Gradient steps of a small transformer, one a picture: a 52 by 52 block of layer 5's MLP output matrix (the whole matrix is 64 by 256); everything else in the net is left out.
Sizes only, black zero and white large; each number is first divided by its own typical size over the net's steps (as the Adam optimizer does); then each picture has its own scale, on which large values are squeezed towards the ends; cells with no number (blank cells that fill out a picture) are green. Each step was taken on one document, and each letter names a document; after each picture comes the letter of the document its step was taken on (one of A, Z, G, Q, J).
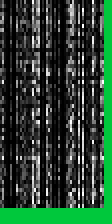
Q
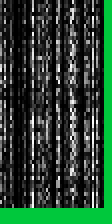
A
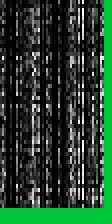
Q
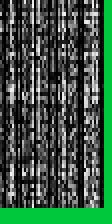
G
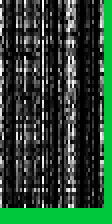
A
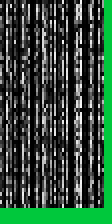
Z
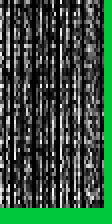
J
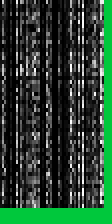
Q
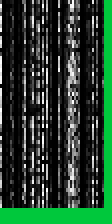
A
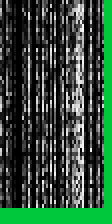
Z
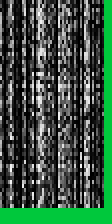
G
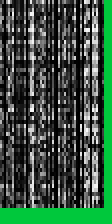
G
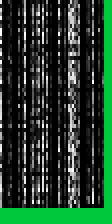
A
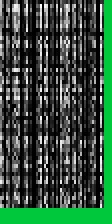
J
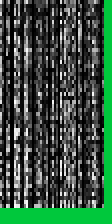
J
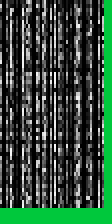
Z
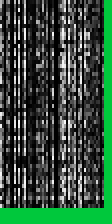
J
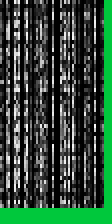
J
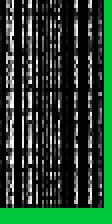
Z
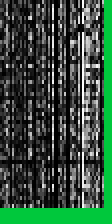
G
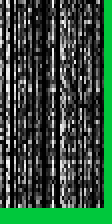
J
